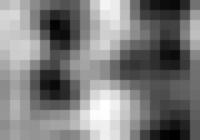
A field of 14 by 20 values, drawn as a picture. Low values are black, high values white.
Ninth with the highest average: bottom middle. Lone odd cells: none. Stripes: upright, repeating 2 times.
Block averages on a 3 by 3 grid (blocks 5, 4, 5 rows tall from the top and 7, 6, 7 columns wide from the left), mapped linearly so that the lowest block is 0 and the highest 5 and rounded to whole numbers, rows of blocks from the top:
2 4 1 / 2 3 0 / 2 5 0
